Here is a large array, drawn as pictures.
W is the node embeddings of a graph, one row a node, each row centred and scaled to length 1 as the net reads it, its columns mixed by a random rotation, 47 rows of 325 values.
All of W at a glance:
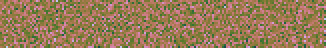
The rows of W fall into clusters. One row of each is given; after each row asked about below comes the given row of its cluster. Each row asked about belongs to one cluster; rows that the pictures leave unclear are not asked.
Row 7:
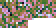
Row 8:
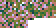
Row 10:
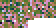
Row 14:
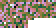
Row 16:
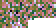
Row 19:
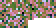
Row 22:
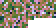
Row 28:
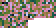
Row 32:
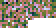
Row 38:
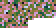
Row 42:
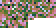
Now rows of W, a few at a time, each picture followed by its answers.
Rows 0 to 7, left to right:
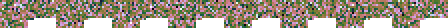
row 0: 8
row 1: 7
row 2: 16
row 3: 42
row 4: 10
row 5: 19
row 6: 16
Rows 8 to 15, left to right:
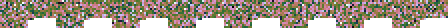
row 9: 28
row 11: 22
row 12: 42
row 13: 22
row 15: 7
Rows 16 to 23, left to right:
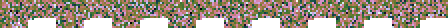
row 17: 10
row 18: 7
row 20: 10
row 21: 28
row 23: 22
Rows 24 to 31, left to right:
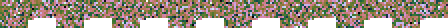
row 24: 19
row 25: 42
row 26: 16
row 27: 32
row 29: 16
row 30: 19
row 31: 7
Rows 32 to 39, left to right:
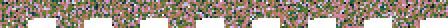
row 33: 14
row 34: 22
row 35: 8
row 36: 32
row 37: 42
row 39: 14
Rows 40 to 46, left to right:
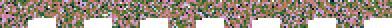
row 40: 38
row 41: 38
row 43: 8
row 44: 14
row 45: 19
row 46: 19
